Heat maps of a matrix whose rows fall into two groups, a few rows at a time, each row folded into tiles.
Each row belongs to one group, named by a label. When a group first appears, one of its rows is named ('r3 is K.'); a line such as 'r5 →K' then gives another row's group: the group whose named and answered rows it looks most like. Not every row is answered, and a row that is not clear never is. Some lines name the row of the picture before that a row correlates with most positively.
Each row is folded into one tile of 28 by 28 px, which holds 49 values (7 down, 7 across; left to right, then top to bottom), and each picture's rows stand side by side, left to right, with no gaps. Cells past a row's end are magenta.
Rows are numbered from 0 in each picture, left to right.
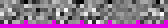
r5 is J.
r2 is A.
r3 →A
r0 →A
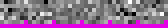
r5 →J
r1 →J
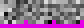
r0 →A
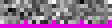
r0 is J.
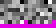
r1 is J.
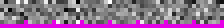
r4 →J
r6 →A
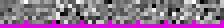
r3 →A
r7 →J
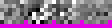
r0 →J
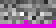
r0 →J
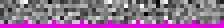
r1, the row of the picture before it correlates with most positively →0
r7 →A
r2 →J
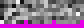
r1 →A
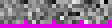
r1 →A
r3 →J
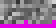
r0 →J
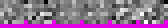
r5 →A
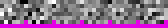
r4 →A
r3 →A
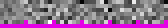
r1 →J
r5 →A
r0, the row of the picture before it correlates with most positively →1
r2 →A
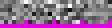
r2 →J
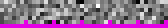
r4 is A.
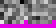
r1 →A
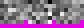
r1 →J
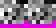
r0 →A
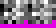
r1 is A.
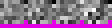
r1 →A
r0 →A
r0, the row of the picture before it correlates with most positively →1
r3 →A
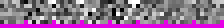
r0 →A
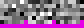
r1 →J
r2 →A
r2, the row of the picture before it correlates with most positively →0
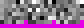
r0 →J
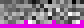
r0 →J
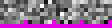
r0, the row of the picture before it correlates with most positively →2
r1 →J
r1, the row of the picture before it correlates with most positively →2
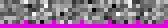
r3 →J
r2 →A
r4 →A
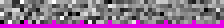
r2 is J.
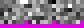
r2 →J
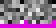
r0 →J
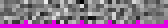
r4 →J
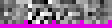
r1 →J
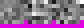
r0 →A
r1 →A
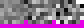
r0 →A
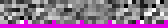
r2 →J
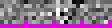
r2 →A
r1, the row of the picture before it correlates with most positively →0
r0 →A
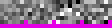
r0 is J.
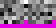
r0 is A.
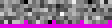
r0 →A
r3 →J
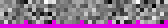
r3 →A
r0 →A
